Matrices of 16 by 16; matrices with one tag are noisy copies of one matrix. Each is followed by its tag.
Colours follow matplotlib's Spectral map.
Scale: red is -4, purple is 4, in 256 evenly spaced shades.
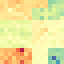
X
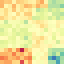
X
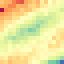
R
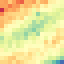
R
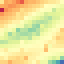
R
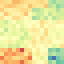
X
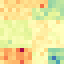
X
